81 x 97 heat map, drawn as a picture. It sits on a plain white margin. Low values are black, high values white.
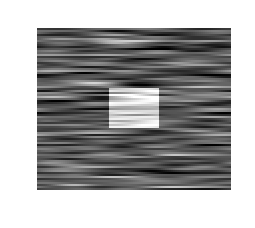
Ninth with the highest average: centre. Odd patch: higher, in the centre. Slope: none. Grain: streaks across.
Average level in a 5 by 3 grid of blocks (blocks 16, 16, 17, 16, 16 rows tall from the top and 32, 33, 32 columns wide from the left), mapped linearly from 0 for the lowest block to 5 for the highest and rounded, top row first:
110 | 111 | 051 | 111 | 110
